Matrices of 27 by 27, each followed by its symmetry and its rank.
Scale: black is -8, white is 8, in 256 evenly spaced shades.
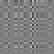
neither, rank one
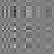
neither, rank one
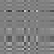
neither, rank one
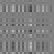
neither, rank one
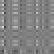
neither, rank one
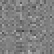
neither, rank five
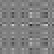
neither, rank one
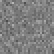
neither, rank five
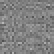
neither, rank five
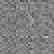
neither, rank five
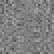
neither, rank five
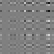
neither, rank one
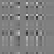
neither, rank one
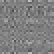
neither, rank five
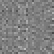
neither, rank five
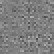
neither, rank five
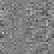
neither, rank five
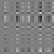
neither, rank one
